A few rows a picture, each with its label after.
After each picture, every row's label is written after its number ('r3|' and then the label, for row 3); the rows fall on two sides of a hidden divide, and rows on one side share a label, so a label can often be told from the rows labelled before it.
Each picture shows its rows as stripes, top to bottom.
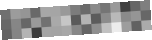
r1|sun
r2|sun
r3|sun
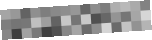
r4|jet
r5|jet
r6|jet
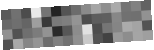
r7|jet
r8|jet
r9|jet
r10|jet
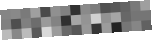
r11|jet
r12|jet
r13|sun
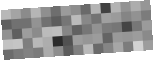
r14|jet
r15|jet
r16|sun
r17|jet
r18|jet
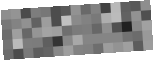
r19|jet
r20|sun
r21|sun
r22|jet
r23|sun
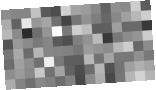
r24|jet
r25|jet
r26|sun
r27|jet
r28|jet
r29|sun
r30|jet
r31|jet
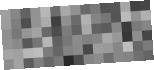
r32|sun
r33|jet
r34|jet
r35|sun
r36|jet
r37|jet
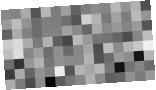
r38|sun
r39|jet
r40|sun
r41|jet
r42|jet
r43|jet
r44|sun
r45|jet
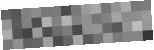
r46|jet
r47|sun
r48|jet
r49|sun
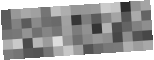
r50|sun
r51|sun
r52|sun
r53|sun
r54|sun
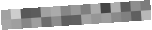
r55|sun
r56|jet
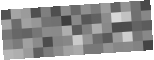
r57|sun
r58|jet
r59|sun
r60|jet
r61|sun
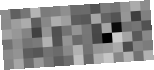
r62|jet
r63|sun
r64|sun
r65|jet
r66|sun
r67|jet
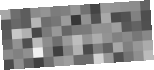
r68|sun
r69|sun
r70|sun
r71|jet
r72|jet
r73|sun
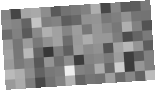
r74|jet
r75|jet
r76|sun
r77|sun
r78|jet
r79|sun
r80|sun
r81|sun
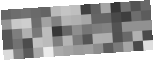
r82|sun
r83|sun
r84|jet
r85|sun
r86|jet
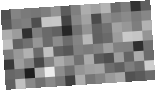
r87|sun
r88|sun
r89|jet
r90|jet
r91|sun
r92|sun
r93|jet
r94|sun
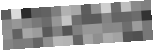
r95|sun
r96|sun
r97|jet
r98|sun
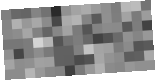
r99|jet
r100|jet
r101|sun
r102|jet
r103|jet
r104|jet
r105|jet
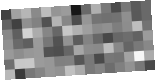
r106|sun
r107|sun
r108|jet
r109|jet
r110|jet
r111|jet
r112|sun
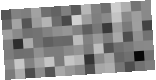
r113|jet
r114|jet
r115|sun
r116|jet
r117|jet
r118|sun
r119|sun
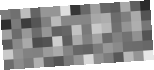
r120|sun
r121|sun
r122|jet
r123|sun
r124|sun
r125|jet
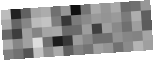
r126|jet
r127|jet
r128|sun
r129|jet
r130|jet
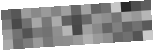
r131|sun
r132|jet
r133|sun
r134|jet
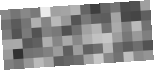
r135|sun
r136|sun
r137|jet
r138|sun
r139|sun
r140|jet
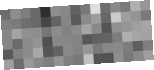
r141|jet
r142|jet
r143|jet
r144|jet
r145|jet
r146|jet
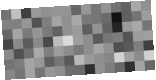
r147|sun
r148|sun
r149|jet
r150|sun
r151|sun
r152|jet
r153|sun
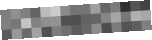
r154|sun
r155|jet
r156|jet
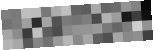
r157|sun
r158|sun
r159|jet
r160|sun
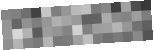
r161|sun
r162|sun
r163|sun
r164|sun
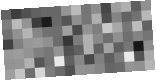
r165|jet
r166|jet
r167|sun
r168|jet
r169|sun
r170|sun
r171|jet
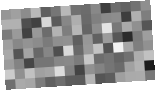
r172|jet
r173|sun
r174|sun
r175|sun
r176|jet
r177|jet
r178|sun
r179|jet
